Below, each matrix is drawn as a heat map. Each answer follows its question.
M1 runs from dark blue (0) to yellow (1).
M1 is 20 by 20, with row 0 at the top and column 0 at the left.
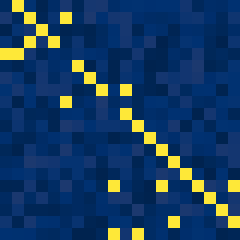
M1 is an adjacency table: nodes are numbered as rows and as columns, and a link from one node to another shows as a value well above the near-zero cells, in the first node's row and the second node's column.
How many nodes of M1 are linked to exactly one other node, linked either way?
0
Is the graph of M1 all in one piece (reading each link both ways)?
yes
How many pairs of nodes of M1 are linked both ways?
1
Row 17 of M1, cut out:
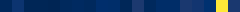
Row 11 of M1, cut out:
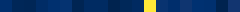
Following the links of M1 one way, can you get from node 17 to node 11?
yes
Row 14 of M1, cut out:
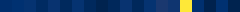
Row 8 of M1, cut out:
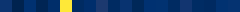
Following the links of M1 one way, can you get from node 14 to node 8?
no
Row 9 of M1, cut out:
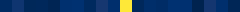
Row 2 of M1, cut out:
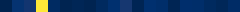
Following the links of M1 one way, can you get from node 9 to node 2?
no
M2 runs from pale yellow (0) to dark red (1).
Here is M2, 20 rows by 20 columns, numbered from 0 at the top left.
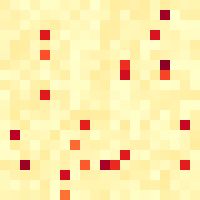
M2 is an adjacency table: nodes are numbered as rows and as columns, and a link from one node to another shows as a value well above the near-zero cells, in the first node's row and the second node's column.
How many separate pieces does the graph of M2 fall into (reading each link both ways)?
2
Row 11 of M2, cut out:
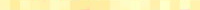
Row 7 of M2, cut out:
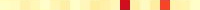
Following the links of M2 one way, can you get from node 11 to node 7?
no
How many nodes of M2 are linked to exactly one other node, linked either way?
9
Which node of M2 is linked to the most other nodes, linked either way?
node 16
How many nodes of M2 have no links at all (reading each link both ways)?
1
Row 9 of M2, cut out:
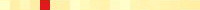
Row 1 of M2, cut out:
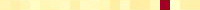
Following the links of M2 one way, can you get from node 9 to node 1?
no
